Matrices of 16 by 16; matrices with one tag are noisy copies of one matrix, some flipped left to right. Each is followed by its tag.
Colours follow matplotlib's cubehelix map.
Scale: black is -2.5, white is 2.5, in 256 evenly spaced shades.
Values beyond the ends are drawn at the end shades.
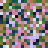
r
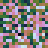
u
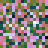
r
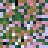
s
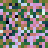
r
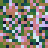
u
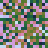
s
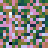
u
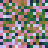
s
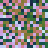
s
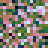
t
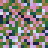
r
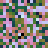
t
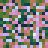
u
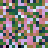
t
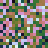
t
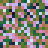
r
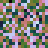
r
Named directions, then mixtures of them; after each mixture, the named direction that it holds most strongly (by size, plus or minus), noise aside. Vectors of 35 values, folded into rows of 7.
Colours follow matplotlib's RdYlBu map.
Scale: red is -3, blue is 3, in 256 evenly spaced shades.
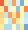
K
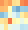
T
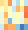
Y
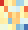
K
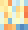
Y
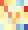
K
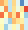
K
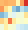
T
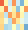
K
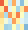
K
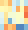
Y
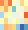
Y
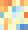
T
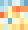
T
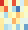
K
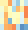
Y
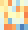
Y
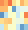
T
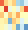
K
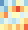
T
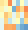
Y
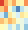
T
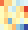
Y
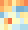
T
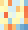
Y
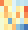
Y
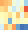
Y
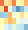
T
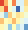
K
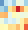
T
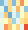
K
